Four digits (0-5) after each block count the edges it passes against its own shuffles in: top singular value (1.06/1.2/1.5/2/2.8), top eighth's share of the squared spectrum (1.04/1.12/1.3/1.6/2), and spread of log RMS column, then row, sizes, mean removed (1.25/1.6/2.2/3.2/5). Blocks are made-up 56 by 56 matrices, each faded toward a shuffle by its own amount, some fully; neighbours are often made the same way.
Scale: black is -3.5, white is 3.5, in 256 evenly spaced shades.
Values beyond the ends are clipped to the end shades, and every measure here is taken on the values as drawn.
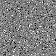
1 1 0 0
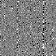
3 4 3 0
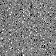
2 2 2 0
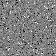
0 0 0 0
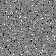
0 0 0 0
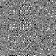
4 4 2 2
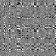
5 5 3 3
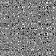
4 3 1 2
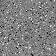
0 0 0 0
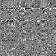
3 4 2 2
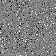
2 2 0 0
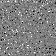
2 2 0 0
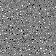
2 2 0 1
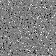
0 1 0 0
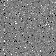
2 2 1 0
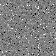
2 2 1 0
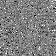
2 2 0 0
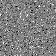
0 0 0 0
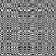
5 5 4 4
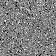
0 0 0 0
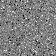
1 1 0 0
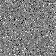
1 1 0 0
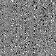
1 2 2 0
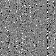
2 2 3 0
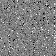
1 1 1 0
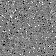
0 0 0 0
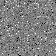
0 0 1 0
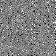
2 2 2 0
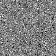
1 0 1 0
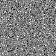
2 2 1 1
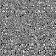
3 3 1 2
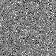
2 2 0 0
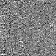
3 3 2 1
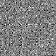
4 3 2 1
